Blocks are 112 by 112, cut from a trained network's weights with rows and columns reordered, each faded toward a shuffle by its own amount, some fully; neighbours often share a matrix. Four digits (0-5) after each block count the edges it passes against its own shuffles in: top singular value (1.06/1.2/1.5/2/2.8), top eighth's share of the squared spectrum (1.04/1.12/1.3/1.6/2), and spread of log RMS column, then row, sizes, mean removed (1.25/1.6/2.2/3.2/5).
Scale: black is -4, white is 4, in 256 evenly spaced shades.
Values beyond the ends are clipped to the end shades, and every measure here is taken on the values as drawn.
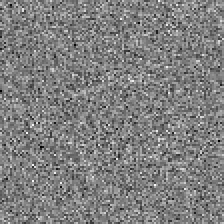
2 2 0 1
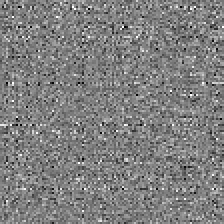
3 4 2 3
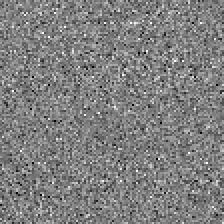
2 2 0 2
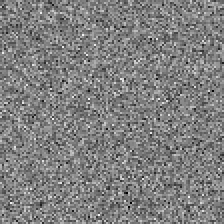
0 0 0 0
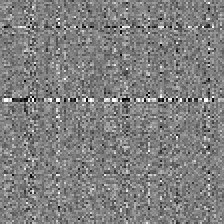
5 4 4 3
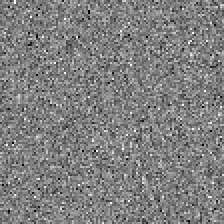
0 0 0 0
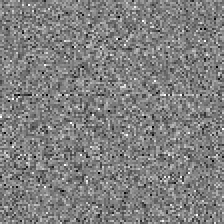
2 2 0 2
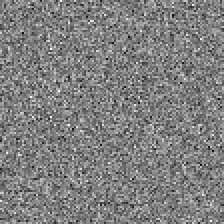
0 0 0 0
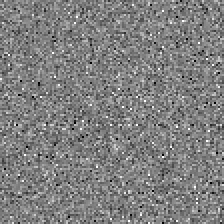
3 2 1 1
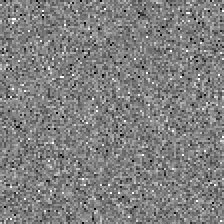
2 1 0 0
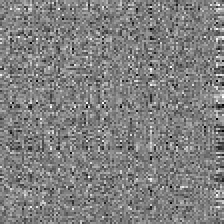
4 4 3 3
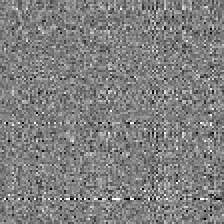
4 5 3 3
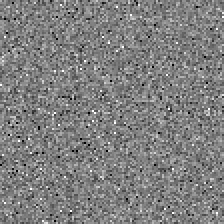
2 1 0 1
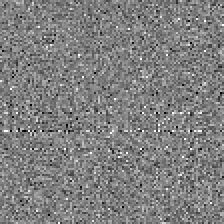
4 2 1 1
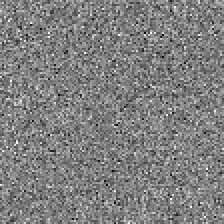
2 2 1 1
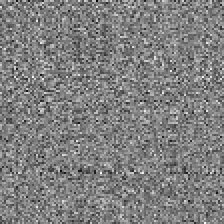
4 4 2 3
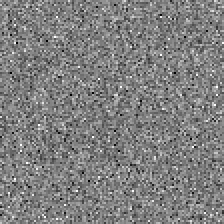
0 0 0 0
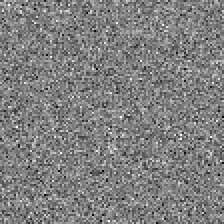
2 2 0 1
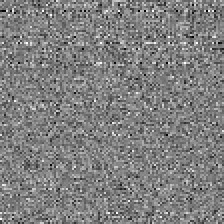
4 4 1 3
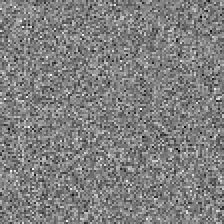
2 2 0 1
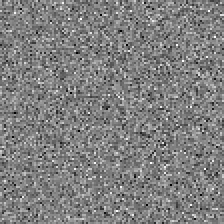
2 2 1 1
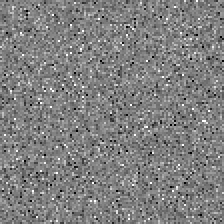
0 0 0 0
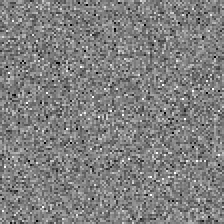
1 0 0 0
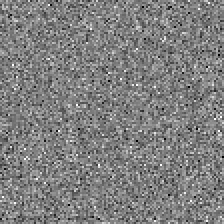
1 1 0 1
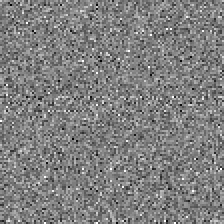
3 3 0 2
